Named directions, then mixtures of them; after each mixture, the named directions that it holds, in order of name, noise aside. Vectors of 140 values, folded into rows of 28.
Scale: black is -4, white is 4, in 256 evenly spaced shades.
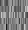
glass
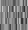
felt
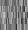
felt, glass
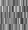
felt, glass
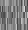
felt, glass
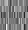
glass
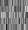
glass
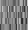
felt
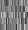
felt, glass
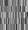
felt, glass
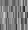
felt, glass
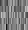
glass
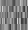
felt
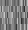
felt, glass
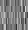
felt, glass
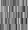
felt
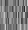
felt, glass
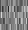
felt, glass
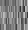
felt, glass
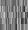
felt, glass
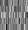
glass
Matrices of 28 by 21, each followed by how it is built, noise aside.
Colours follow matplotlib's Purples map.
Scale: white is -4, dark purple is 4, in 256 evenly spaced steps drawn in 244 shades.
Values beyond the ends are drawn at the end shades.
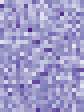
noise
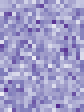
noise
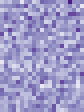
noise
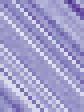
Toeplitz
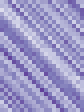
Toeplitz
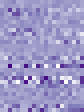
uneven rows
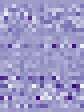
uneven rows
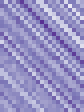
Toeplitz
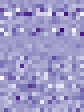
uneven rows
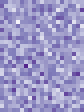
noise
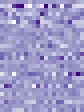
uneven rows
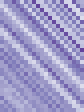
Toeplitz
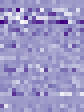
uneven rows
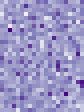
noise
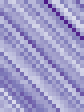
Toeplitz
